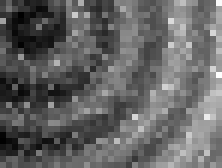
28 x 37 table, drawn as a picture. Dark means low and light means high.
The histogram is bell-shaped. No single row or column stands out from its neighbours. Concentric rings centre on the top left. There is an overall slope up to the right. On average the colour sits 40% of the way up the scale.
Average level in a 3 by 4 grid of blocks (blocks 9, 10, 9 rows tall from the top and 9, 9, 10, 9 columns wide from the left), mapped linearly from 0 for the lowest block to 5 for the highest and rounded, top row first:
0235 | 1235 | 1245
